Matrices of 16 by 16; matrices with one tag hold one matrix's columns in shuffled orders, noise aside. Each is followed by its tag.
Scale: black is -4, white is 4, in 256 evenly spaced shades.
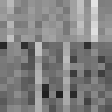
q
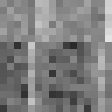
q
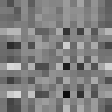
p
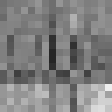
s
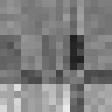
s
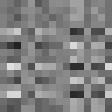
p
